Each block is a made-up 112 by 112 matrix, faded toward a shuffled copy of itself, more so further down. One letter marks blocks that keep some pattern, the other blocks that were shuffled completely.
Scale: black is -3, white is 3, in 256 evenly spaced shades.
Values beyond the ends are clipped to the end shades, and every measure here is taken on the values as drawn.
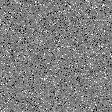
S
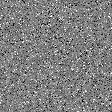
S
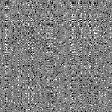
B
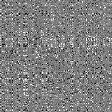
B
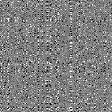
B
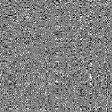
B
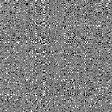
B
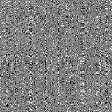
B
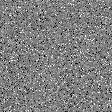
S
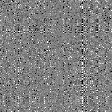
B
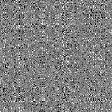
B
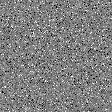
S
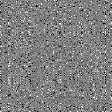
B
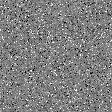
S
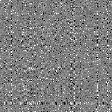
B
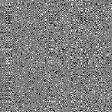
B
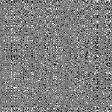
B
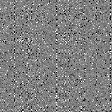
B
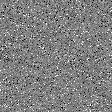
S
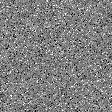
S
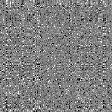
B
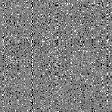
B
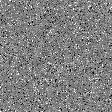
S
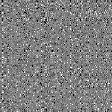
B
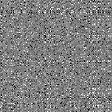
B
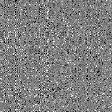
B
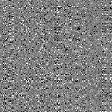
B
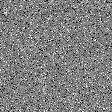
S
